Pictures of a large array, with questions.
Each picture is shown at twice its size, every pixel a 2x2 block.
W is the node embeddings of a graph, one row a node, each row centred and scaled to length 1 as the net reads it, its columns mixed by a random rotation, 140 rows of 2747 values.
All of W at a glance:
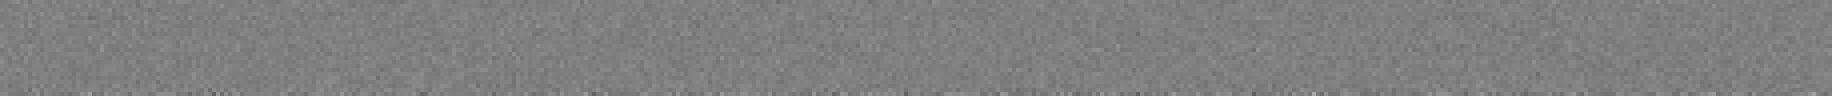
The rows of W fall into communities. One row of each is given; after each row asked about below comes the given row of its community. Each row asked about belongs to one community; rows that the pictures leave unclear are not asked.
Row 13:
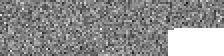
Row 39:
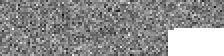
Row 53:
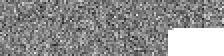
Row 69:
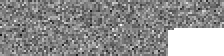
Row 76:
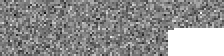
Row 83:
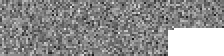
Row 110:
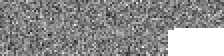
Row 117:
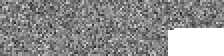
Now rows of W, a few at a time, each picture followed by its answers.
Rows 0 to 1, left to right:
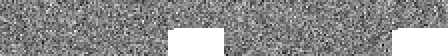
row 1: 53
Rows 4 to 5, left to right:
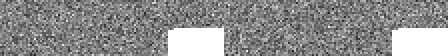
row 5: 83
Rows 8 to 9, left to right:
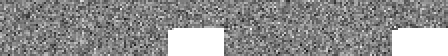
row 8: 53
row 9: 13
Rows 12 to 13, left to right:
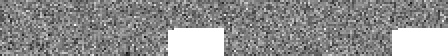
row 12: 110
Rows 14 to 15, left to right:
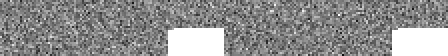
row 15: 83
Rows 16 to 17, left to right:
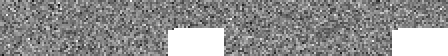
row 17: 39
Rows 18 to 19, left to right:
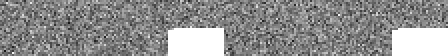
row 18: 69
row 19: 83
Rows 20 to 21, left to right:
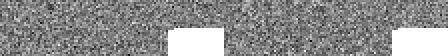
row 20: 76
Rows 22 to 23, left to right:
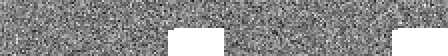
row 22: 83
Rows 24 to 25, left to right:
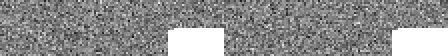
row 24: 39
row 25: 76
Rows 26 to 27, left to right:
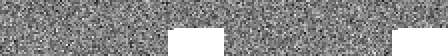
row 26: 117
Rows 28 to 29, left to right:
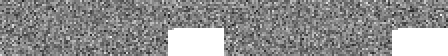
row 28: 76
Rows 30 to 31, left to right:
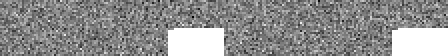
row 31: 83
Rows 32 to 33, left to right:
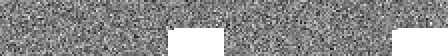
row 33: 53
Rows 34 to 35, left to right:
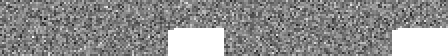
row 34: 69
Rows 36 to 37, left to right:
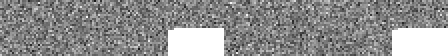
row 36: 69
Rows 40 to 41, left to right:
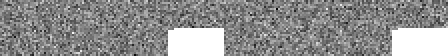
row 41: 110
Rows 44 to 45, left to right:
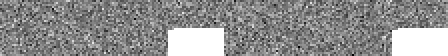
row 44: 69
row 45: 53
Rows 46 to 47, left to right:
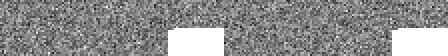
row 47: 110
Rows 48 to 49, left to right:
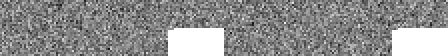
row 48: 53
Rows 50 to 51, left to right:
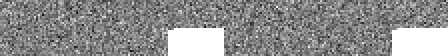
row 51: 69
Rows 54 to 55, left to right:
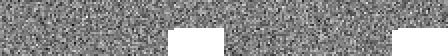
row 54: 69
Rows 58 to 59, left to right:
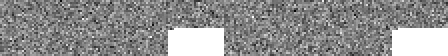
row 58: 117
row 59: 110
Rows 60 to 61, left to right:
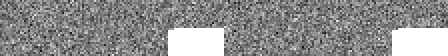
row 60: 13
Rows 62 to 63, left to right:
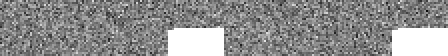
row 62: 110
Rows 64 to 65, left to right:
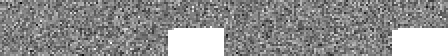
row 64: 117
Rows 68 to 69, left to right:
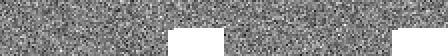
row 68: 39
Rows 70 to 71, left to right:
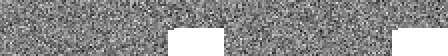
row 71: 83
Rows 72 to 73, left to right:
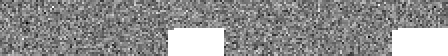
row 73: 110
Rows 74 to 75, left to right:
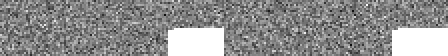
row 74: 76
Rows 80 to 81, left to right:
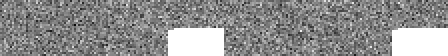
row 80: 76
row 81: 39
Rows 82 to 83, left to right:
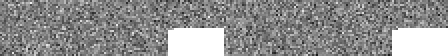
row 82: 53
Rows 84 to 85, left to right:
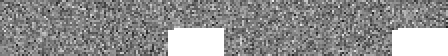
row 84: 39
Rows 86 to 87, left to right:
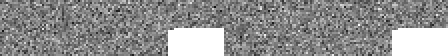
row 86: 39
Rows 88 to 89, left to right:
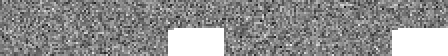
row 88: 13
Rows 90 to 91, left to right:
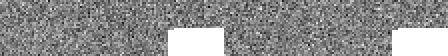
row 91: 69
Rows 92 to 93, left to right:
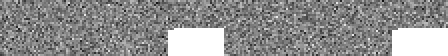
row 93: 69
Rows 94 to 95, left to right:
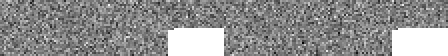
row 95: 83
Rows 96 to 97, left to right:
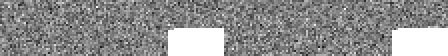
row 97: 117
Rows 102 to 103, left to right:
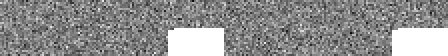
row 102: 83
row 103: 39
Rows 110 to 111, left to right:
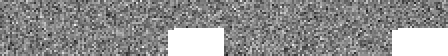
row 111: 53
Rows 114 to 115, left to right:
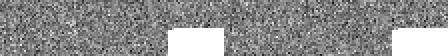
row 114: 69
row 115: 13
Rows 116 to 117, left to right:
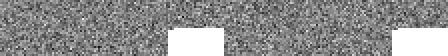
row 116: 117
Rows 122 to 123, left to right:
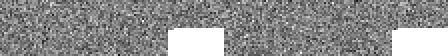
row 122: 83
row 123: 39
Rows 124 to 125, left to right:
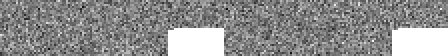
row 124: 13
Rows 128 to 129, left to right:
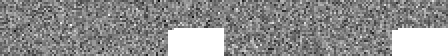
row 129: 13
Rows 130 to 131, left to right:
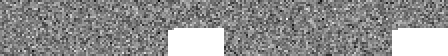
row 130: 69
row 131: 117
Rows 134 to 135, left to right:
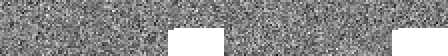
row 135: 13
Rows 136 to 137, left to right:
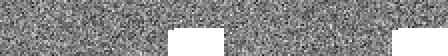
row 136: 13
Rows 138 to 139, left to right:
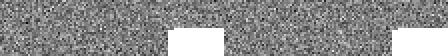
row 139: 110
